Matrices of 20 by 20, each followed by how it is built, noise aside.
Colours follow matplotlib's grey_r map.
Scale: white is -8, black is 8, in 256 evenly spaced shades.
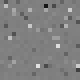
sparse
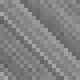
Toeplitz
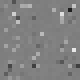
sparse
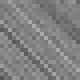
Toeplitz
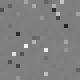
sparse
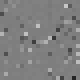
sparse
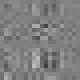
low rank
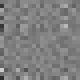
low rank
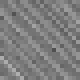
Toeplitz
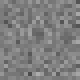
low rank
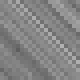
Toeplitz
